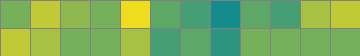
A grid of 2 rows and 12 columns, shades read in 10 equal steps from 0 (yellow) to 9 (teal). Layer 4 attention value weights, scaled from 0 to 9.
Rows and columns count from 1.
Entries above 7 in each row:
1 1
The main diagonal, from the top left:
5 3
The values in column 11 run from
3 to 5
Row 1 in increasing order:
0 2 2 3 4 5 5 6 6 7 7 9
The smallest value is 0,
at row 1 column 5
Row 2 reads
2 3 5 5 3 7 6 8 5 5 5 5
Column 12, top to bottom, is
2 5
